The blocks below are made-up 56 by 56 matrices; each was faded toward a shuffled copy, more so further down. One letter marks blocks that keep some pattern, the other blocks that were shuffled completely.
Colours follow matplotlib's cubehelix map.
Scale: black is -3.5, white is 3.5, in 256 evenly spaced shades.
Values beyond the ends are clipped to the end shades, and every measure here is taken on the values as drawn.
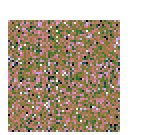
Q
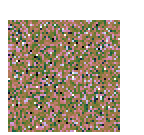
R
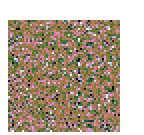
Q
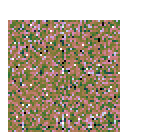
Q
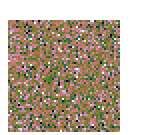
Q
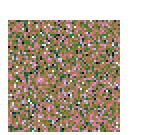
R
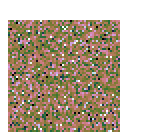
R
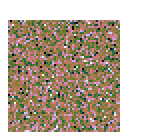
R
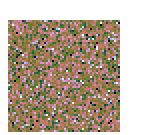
R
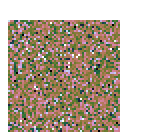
Q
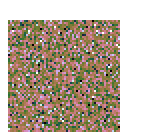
R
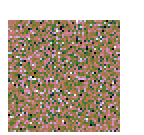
Q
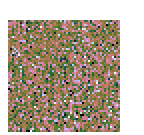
Q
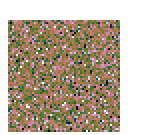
R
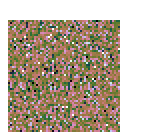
Q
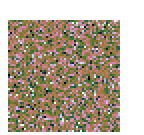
Q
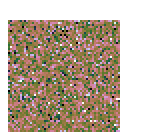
R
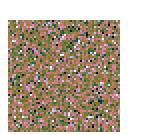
R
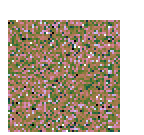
Q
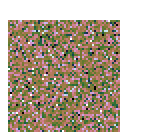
R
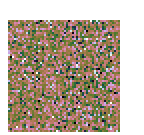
Q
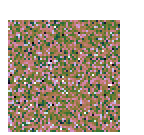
Q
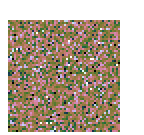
R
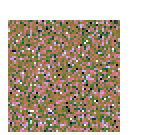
Q
